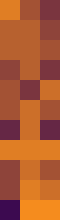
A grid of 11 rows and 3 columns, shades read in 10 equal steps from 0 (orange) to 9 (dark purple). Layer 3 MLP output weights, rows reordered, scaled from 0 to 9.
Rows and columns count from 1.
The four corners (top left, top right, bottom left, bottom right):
1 6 9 0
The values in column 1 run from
1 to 9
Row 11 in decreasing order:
9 0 0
